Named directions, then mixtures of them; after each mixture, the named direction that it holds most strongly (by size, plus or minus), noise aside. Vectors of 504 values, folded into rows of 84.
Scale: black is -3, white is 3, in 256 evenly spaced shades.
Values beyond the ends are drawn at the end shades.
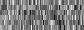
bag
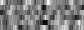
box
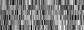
bag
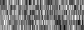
bag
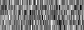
bag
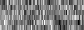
bag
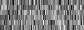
bag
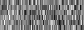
bag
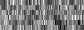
bag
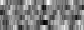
box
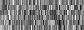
bag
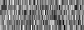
bag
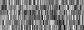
bag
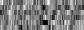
box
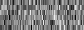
bag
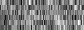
bag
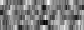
box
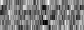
box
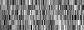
bag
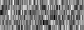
bag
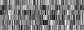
bag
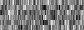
bag
